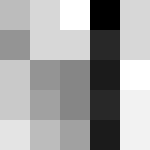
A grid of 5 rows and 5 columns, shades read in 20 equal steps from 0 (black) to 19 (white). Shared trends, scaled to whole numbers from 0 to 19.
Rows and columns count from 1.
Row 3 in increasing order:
2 10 11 15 19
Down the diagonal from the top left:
14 16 10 3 18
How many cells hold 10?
2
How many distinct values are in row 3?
5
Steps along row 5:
down down down up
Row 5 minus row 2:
6 -2 -4 -1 2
